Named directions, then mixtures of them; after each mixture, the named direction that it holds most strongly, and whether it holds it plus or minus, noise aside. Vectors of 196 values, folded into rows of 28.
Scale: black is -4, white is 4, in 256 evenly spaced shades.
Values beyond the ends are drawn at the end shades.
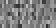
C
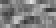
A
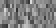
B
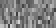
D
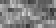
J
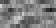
A, plus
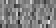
C, plus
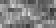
J, plus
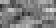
J, minus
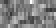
A, plus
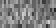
C, plus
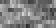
J, plus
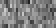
B, plus
